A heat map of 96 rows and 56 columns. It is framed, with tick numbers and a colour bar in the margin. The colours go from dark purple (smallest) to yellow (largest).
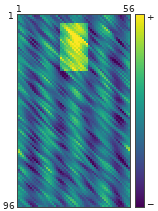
Odd patch: higher, in the top middle. Ninth with the highest average: top middle. Stripes: upright, repeating 4 times. Average level on the scale: 40%.
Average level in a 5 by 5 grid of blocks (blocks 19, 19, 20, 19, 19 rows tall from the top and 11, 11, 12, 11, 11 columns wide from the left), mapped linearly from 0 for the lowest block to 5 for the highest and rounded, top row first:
01510 / 11310 / 01110 / 01100 / 01110
